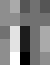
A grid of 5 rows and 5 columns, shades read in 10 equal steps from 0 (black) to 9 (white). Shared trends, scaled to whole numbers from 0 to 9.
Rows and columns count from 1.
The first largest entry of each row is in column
2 1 2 2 2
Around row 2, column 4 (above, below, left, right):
4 4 4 4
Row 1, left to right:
5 6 3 4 3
